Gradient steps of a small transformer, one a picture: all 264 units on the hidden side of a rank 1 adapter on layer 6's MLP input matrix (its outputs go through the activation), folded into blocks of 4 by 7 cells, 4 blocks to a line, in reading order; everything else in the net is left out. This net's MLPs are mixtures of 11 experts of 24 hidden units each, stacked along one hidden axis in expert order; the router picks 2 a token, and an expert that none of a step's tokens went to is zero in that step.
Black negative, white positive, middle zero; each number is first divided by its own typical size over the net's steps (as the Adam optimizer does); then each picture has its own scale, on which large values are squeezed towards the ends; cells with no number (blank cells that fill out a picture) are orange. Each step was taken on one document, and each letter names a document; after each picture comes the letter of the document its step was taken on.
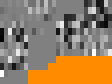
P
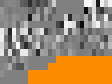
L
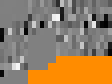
P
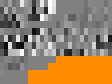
L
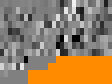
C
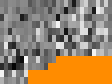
C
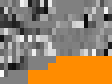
L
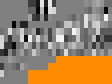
L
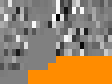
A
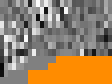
P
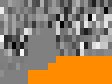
A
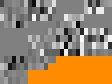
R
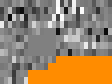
A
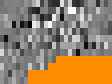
R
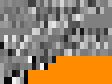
R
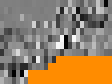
C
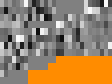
L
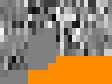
P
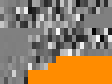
R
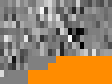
P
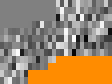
C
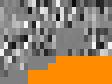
L
